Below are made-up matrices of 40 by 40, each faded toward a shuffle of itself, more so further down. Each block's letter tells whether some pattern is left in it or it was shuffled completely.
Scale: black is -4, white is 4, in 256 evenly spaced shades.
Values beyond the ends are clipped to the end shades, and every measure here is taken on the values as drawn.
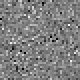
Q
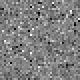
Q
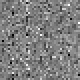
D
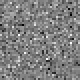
Q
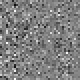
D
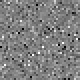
Q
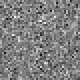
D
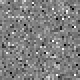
Q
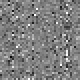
D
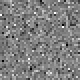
Q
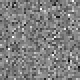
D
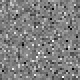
Q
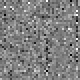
D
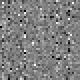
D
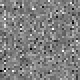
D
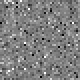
Q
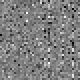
D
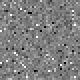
Q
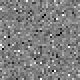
Q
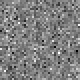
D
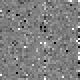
D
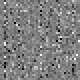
D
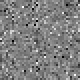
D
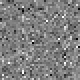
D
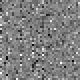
D
